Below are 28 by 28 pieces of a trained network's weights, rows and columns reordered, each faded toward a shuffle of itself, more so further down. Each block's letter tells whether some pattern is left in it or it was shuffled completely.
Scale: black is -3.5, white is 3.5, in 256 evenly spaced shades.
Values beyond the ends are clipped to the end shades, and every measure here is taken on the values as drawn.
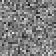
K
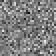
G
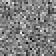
K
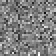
K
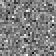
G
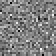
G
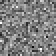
K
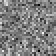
K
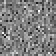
G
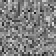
G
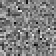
G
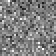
K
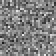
K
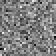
K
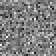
K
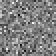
K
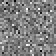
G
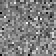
K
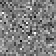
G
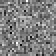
K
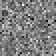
G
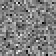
K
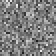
K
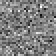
K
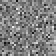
K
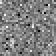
K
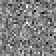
K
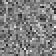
G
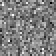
G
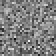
K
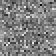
K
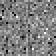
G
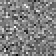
G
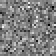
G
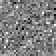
K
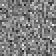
K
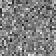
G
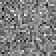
K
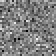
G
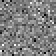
K
